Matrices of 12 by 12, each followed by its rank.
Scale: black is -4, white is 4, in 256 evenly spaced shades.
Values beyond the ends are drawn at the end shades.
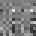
two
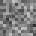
full rank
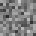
full rank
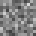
full rank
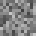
full rank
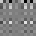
one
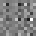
two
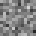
full rank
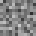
full rank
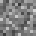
full rank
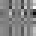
one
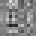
two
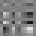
one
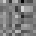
two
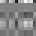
one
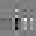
one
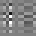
one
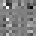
two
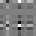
one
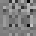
two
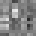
two
